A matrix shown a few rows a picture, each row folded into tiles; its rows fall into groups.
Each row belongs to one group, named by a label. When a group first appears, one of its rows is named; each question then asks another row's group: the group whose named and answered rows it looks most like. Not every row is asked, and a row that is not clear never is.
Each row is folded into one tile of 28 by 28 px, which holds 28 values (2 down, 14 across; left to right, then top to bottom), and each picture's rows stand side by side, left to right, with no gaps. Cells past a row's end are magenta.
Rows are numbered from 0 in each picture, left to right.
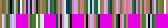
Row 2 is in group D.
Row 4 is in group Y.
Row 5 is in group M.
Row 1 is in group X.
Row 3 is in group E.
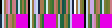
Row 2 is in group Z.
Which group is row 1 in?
D
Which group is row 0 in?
D
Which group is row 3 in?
D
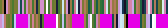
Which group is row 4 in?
D
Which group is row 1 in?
Z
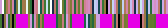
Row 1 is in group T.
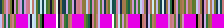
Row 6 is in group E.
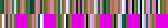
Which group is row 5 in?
D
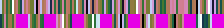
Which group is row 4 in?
M
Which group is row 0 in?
M
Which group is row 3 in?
X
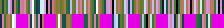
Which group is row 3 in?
M
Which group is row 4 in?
D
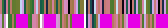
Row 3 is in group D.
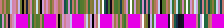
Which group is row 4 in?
Z
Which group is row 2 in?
X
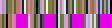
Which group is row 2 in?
D
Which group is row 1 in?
Z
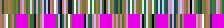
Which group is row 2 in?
T
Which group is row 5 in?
Z
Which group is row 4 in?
Z
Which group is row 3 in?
Y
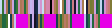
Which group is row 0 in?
X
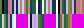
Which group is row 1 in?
E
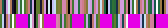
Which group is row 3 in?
Y
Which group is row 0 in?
T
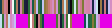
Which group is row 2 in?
T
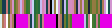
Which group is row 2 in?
M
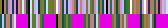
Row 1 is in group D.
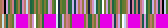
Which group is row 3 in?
T
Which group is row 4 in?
X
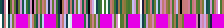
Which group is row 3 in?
T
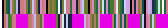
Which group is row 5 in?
T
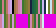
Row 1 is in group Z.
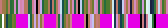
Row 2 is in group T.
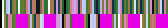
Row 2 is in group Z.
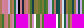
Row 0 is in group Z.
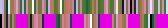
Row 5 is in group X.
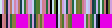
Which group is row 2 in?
D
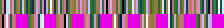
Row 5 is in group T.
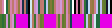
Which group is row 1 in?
D
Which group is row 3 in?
Y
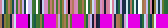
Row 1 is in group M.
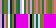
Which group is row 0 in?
E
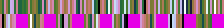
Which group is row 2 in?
Y
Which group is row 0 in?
X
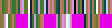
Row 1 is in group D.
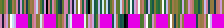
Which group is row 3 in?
E
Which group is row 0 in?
X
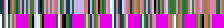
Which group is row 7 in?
Y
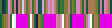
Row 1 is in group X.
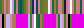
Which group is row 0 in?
X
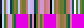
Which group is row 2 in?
Z
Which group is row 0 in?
D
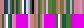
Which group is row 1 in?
E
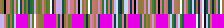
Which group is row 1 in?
T
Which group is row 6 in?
Y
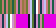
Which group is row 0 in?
X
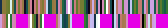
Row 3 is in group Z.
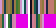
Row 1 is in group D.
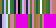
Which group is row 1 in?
M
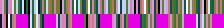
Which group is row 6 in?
Z
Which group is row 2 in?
Z
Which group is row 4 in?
Y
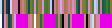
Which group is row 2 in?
Y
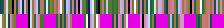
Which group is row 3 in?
T
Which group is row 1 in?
D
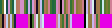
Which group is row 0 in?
E
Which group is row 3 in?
D
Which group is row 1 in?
X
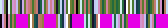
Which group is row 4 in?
E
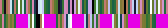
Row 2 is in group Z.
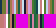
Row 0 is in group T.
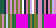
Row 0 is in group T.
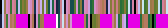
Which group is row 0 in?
D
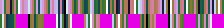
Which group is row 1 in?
M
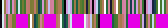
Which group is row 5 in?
T
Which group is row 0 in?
D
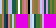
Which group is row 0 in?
T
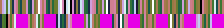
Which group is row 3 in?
T
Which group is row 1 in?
X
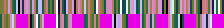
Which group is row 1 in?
X
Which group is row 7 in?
Z
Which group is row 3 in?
M
